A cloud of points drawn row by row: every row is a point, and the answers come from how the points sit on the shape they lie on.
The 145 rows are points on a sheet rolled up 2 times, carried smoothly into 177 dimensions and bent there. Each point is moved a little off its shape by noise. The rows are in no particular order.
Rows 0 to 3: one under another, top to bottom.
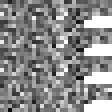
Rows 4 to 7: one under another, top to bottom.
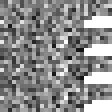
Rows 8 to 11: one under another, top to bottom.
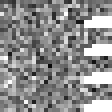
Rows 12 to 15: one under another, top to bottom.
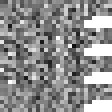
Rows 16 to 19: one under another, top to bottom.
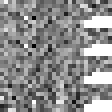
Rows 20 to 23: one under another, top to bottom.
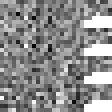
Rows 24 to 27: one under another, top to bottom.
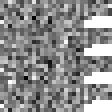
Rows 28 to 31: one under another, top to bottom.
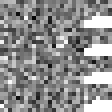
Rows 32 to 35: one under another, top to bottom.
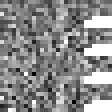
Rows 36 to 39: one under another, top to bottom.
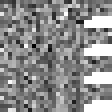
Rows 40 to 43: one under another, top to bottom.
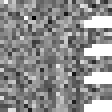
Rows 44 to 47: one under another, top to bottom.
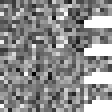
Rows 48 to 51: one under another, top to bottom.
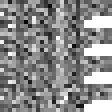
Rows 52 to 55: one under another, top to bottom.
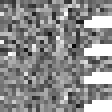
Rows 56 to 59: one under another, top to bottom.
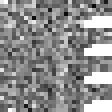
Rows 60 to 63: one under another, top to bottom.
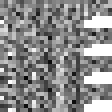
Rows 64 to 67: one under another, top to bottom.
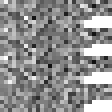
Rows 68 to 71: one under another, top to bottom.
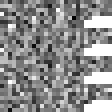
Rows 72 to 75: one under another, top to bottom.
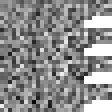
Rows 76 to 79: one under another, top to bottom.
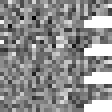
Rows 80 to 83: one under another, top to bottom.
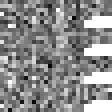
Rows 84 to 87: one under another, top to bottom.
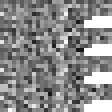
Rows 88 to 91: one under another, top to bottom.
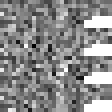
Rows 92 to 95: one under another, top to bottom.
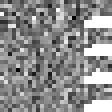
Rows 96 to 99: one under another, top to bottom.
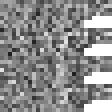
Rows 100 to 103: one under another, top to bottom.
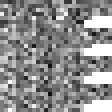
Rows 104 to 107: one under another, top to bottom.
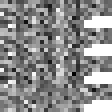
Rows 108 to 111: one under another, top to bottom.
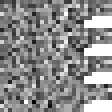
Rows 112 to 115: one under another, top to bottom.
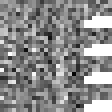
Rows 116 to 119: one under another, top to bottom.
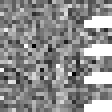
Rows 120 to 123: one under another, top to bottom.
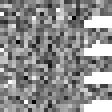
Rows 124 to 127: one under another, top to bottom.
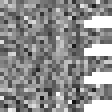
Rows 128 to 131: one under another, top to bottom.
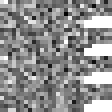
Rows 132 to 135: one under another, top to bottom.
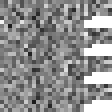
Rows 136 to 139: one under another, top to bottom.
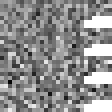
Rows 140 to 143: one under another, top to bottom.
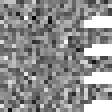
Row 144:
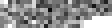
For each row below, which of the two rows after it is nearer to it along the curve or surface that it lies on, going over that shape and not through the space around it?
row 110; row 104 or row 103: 104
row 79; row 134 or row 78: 134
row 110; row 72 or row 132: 132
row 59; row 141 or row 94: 141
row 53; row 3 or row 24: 3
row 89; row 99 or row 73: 73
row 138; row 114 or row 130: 114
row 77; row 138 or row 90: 90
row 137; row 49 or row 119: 119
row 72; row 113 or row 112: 112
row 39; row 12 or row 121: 121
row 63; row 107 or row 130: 130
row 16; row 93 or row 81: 81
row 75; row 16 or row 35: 16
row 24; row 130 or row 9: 9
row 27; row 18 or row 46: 46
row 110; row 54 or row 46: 46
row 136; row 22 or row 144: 22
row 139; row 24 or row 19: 19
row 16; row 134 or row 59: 59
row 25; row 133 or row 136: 136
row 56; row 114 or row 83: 114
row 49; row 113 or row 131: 113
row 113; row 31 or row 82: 82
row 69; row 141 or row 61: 141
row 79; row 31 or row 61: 31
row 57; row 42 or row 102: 42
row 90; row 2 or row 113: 2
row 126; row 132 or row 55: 55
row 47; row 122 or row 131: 131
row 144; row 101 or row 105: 105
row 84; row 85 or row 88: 88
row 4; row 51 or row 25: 51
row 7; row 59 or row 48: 48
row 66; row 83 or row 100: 100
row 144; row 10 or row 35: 10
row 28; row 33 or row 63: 33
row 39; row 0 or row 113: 0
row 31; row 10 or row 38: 38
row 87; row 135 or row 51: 51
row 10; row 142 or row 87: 87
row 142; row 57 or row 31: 31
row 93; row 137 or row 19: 19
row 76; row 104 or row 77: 77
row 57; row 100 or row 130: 100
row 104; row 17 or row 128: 128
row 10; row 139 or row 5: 139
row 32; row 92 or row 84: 84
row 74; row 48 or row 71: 71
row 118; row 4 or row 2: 2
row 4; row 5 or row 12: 12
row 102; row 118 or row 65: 118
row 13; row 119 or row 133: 119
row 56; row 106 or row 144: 144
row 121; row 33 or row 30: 33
